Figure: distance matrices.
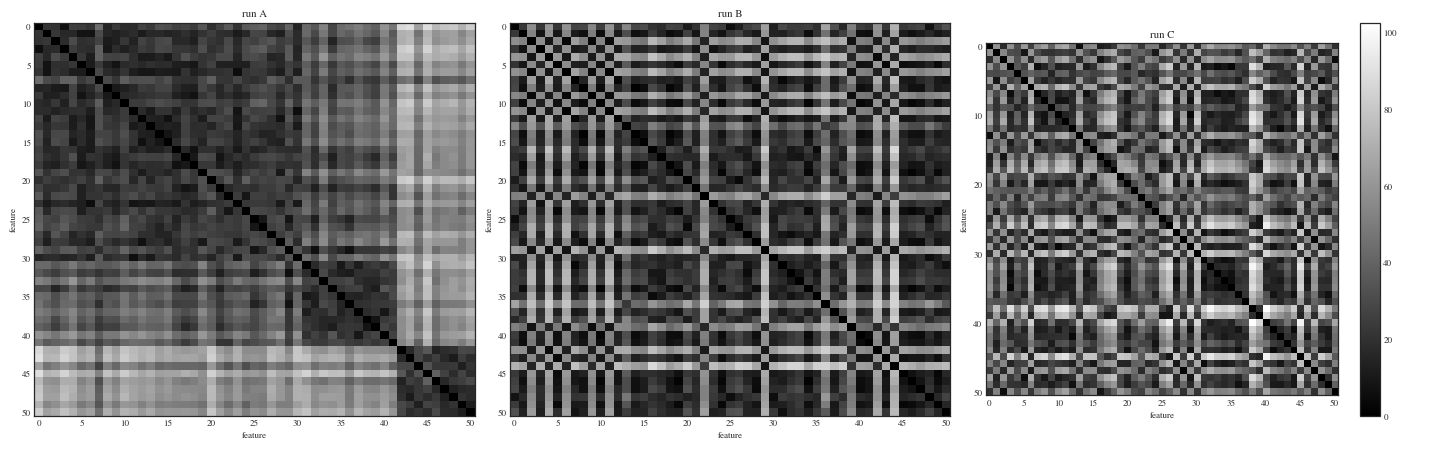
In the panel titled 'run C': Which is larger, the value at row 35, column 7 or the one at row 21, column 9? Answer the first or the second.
the second
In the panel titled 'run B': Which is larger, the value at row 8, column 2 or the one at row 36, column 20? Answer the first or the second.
the second
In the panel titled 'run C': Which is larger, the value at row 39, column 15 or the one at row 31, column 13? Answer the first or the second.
the first
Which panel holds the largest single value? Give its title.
run C
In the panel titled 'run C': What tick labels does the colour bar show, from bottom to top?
0, 20, 40, 60, 80, 100
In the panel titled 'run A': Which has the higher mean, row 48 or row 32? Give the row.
48
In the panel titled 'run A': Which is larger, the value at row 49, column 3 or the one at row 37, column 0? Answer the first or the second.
the first
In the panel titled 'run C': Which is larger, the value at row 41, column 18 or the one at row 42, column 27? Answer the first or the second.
the first
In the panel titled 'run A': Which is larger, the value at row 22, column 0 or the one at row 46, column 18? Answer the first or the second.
the second
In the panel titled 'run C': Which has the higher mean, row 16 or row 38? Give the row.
38
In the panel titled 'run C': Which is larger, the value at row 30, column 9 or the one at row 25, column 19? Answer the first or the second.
the second
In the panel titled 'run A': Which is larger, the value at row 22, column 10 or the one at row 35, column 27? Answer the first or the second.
the second
